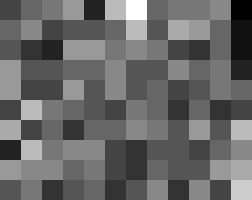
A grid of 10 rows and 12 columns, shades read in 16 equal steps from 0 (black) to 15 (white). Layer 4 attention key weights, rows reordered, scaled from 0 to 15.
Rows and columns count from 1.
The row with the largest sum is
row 1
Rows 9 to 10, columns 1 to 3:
9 8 8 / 5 7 3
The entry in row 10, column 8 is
8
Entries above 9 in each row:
2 2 0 0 0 1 2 1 1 1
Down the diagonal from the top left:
4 8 2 6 5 4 8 5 5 8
